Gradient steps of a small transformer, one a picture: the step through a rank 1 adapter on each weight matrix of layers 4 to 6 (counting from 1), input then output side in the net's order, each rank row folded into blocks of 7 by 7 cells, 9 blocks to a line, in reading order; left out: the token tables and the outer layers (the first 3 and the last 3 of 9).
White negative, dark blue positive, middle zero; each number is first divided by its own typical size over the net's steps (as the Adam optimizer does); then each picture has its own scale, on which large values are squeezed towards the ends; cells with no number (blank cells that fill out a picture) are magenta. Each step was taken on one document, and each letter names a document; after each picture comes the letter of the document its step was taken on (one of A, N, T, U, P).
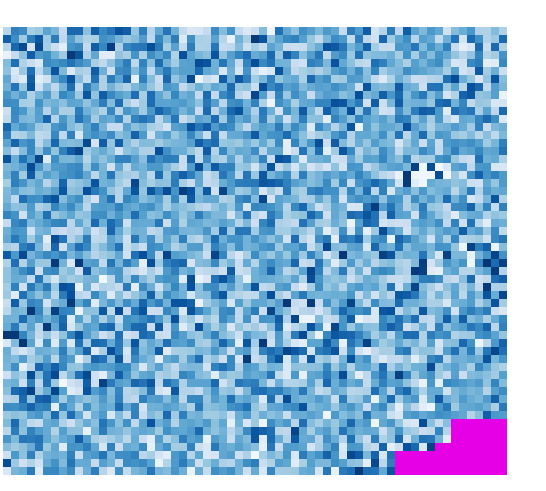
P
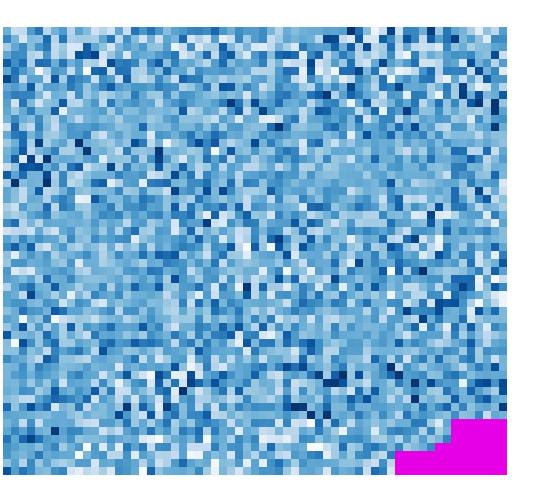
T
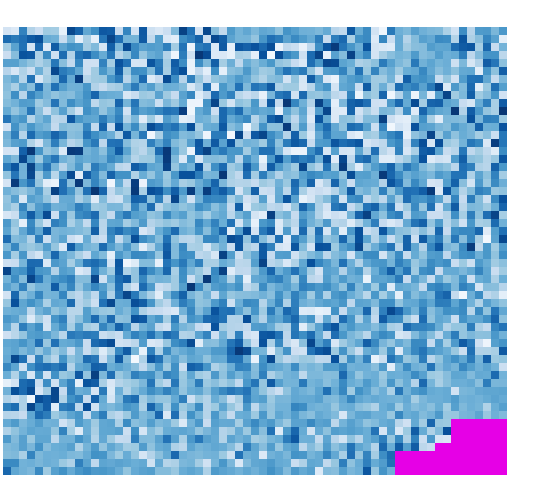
P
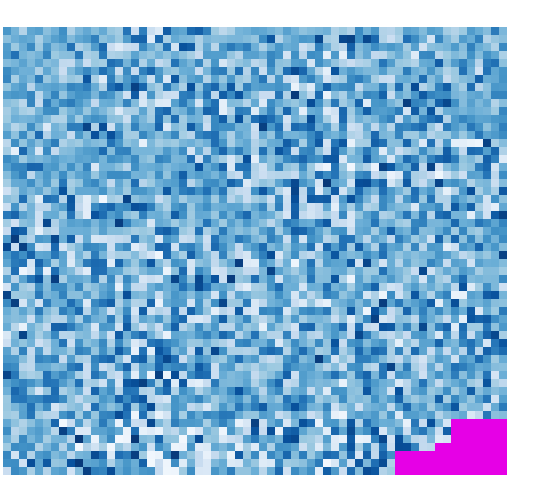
P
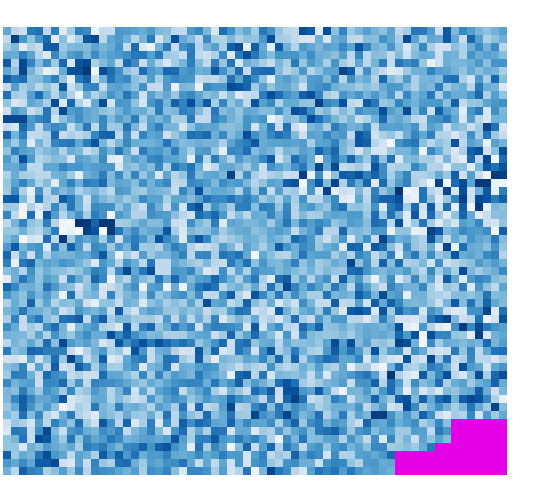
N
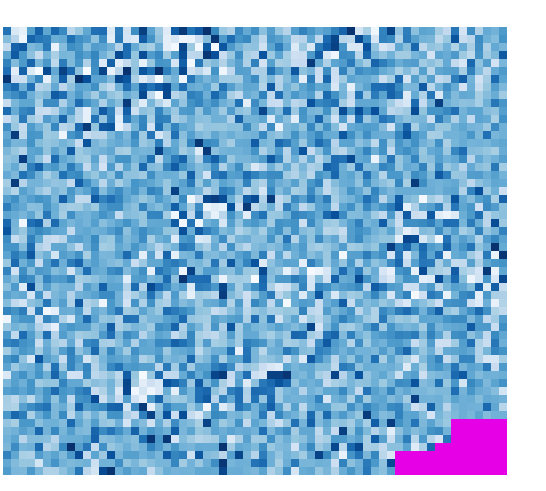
T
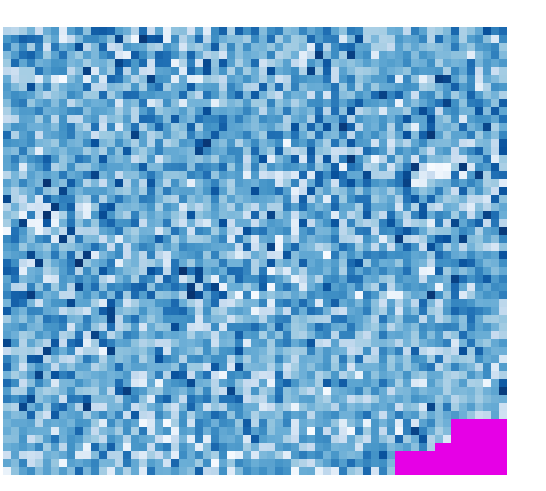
T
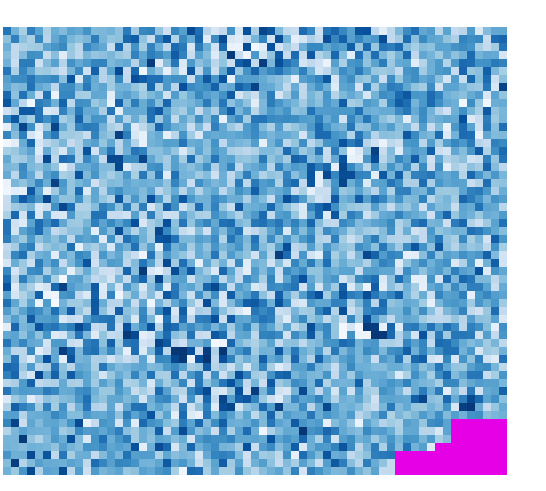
N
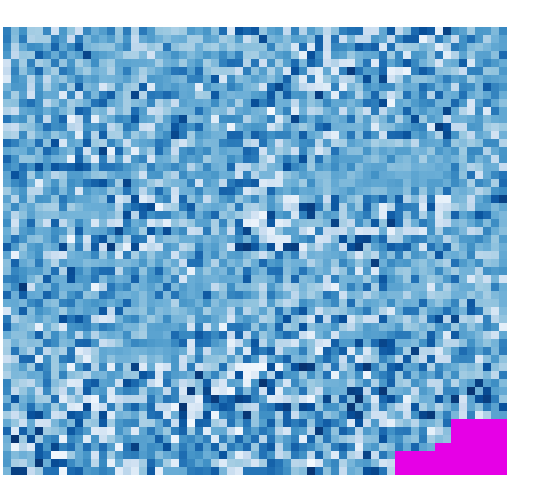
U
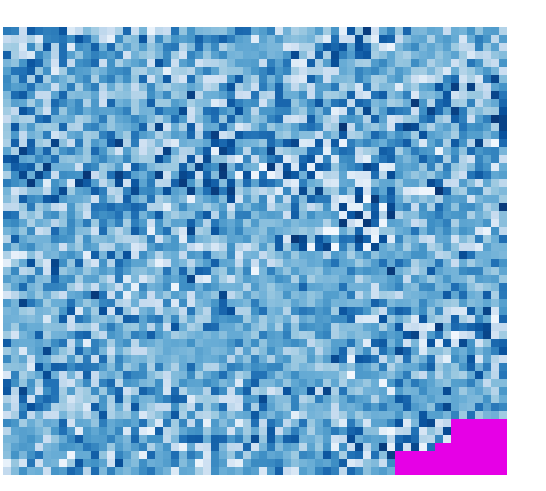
P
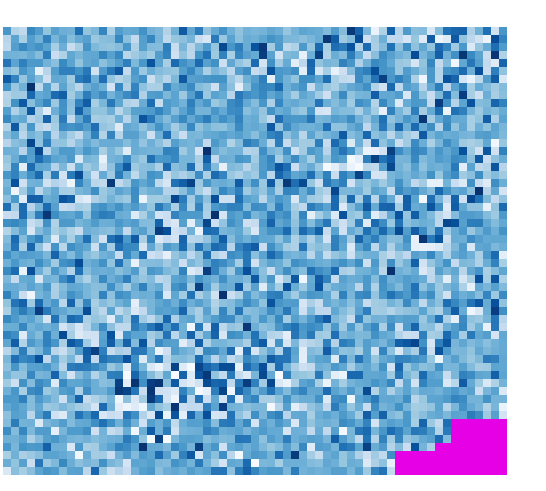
T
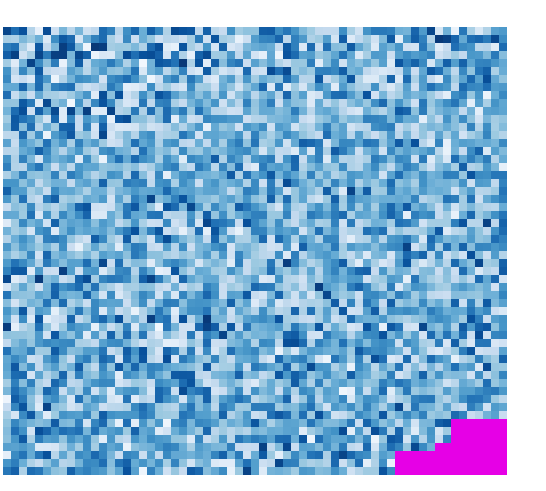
N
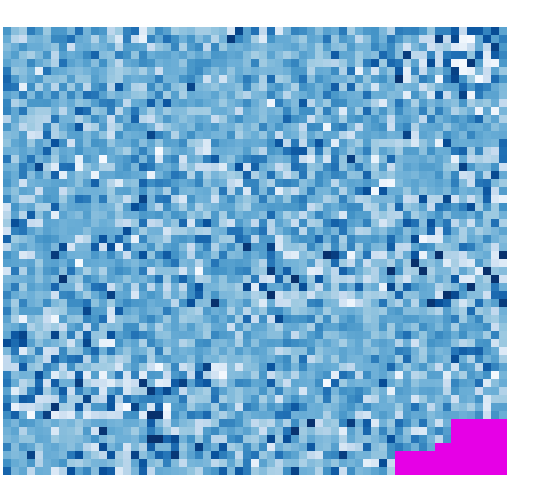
T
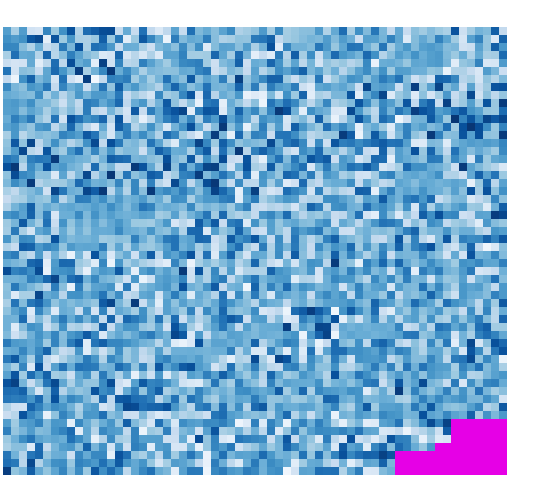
P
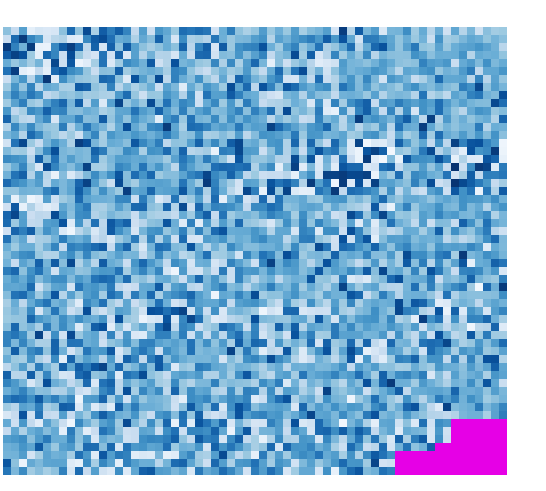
P
